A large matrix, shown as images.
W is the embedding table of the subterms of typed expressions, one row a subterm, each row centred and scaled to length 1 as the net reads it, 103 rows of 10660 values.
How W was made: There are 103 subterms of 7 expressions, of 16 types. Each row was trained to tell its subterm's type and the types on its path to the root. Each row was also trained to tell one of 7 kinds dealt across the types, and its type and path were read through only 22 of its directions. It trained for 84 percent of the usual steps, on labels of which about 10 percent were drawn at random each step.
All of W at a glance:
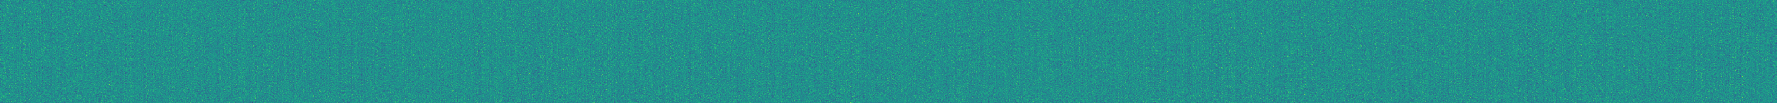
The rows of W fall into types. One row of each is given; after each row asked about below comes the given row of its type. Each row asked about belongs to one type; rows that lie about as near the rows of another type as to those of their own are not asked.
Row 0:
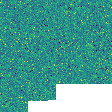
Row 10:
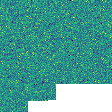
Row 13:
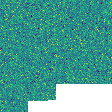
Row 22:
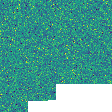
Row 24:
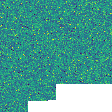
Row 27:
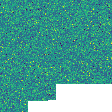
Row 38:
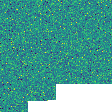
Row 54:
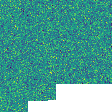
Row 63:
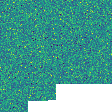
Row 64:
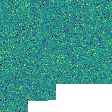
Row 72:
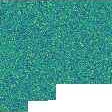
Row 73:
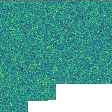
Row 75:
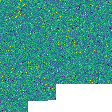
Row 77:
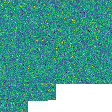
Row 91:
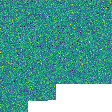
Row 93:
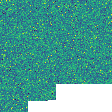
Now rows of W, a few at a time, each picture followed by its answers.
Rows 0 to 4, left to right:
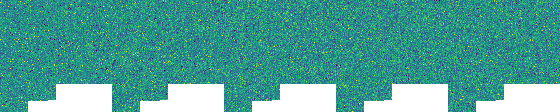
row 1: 22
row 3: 24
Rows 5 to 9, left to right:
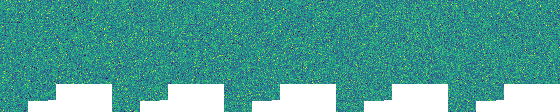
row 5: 93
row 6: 54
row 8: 93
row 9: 24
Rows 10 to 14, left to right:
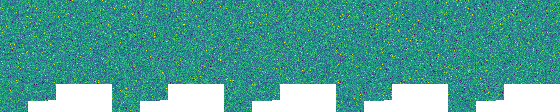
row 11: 38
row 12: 10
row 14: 75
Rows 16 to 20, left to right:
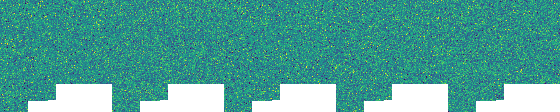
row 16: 72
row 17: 54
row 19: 93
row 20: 27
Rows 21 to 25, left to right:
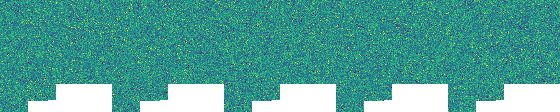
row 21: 73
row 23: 77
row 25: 91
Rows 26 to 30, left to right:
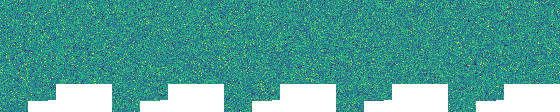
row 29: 75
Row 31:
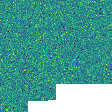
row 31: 63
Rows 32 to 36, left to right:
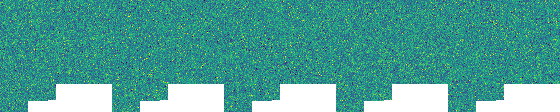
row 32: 24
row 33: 75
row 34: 75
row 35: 93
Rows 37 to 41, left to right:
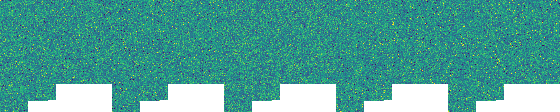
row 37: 73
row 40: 13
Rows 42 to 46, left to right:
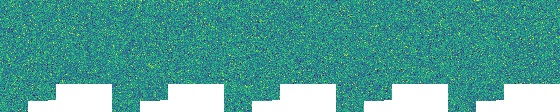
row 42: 54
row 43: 38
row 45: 64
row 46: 63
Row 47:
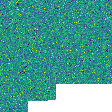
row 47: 73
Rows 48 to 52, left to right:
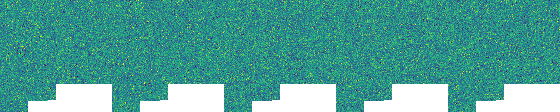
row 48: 24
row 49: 64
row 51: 72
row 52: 91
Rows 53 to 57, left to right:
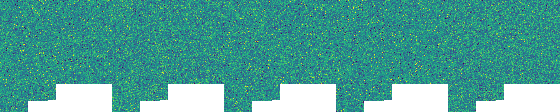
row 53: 72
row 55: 24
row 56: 64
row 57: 93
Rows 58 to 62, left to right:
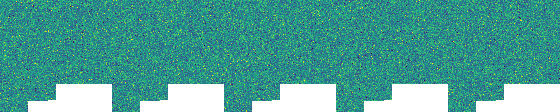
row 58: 75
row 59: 91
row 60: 10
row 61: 27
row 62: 77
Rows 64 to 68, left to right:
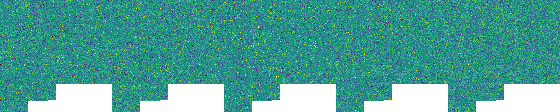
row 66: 64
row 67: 77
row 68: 77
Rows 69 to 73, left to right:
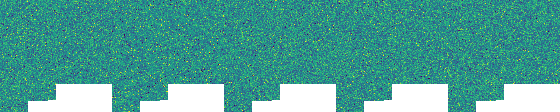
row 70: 72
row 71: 75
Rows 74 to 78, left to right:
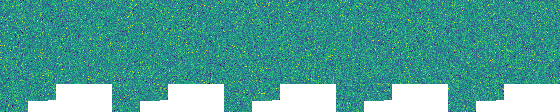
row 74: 38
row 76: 24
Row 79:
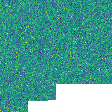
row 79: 77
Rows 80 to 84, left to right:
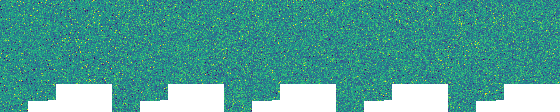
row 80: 73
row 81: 93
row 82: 38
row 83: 73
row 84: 63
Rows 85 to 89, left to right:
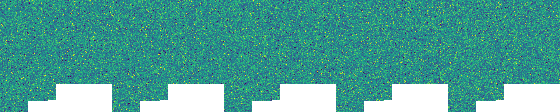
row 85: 13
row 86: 77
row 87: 73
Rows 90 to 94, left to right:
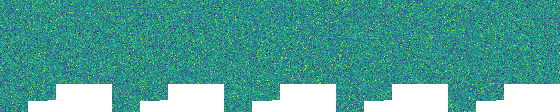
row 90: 38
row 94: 0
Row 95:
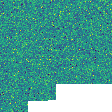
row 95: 22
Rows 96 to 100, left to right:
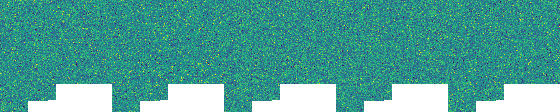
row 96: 54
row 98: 22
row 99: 10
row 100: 54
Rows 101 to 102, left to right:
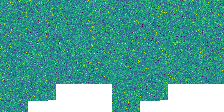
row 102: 72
